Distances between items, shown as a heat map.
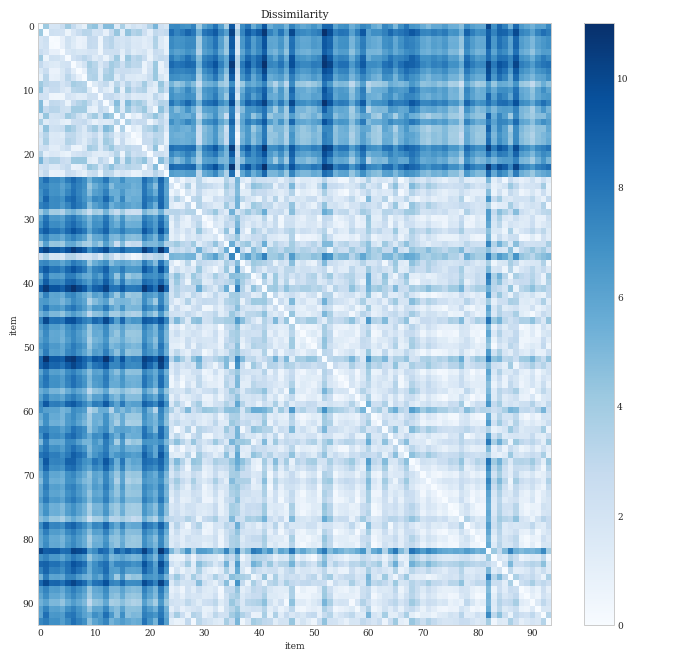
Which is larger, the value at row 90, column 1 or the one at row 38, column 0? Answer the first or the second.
the second
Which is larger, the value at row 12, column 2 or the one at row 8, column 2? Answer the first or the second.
the first
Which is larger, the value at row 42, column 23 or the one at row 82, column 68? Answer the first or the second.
the second
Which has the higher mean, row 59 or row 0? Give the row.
0
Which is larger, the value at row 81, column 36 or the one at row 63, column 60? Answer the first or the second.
the first
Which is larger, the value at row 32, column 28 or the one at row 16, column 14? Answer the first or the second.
the first
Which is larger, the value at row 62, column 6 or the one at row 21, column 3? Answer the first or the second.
the first
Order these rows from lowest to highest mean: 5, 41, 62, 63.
62, 63, 41, 5
